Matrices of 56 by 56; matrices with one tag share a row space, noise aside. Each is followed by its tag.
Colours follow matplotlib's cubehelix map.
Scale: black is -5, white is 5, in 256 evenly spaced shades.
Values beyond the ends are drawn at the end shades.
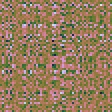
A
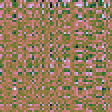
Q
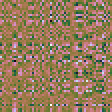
Q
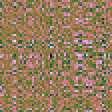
Q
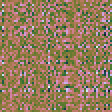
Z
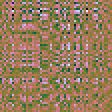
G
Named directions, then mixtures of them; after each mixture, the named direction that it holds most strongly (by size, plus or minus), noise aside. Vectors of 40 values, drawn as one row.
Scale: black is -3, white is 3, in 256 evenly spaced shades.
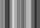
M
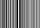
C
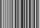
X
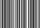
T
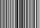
C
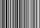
C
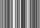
X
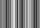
M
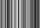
C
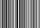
C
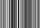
C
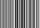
X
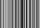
X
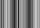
M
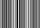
C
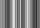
M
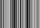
T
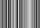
C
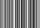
T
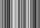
M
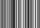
X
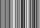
X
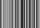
X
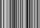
T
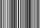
C
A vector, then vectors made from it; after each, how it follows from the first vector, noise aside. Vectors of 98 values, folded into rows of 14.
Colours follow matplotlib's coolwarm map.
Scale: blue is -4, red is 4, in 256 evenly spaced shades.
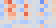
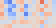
negated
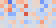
sign-scrambled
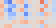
negated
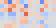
sign-scrambled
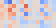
sign-scrambled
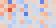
sign-scrambled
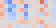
negated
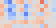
negated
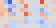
sign-scrambled
